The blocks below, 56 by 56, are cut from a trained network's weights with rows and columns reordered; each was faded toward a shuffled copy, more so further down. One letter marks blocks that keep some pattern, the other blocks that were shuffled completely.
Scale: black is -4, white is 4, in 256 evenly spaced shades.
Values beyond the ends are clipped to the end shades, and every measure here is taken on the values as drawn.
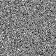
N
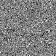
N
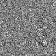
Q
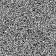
N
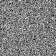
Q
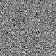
Q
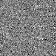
Q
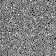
N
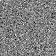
N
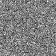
Q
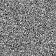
N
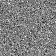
N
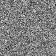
N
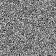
N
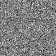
N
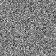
Q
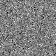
N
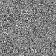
Q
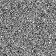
N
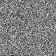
N
